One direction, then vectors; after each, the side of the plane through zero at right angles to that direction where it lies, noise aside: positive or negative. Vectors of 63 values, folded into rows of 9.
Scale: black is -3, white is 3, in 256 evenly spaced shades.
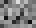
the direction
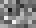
negative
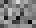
positive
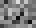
positive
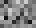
positive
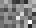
negative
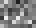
negative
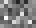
negative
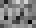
positive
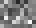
negative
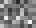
negative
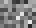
negative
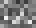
negative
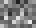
negative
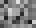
positive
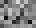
positive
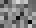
positive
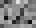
positive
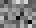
positive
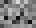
positive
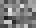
positive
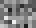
negative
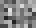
positive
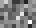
negative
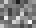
negative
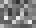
negative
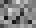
positive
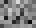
positive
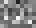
negative
